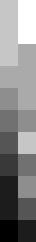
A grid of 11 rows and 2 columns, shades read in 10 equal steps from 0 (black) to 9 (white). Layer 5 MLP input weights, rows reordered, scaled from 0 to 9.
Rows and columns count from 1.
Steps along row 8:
up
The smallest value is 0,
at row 11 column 1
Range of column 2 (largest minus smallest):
8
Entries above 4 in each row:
2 2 2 2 2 1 1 0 1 0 0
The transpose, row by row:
7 7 7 6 5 4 3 2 1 1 0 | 9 9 6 6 6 5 7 4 5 3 1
